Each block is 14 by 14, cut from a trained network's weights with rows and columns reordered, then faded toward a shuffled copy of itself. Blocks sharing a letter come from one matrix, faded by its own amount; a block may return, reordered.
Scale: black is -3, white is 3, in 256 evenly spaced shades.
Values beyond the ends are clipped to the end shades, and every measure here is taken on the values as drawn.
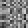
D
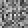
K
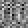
D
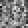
K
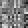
D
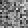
K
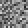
K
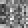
D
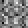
D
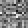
D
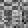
D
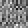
D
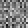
D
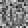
K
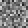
K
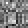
D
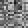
D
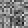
D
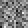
K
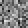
K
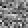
K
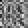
D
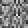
D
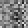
D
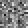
K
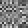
D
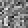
K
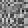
D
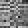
D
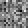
K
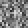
K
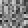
D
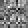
D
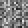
K
